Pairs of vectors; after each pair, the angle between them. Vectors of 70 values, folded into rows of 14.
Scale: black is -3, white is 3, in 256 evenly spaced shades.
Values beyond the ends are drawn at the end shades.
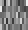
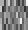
nearly parallel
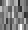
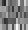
orthogonal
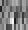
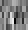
nearly parallel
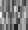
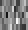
partly opposed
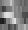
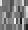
orthogonal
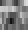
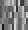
orthogonal
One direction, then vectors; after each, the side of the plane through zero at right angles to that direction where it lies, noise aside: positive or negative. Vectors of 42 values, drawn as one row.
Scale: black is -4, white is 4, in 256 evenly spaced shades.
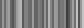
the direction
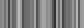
positive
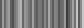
positive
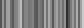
positive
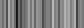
negative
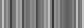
positive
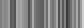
positive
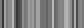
negative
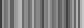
positive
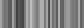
negative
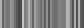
negative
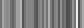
positive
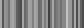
negative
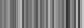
positive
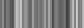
positive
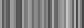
negative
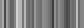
positive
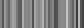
negative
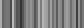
negative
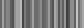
positive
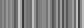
positive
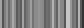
negative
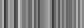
positive
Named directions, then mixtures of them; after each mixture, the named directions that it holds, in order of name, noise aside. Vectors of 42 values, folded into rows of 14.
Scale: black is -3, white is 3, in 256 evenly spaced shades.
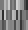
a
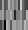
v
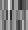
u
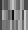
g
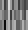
u, v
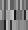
g, v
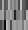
v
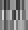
a, v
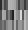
g, u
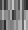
g, v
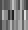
g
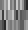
a, v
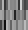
v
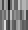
u, v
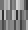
a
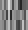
u
